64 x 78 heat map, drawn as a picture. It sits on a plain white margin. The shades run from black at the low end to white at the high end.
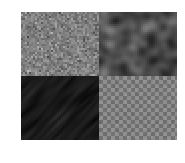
The table splits into 2 rows of 2 panels. Panel 1,1: middling, fine-grained. Panel 1,2: low, blotchy. Panel 2,1: very low, slanting up to the right, faint in contrast. Panel 2,2: middling, checkered.
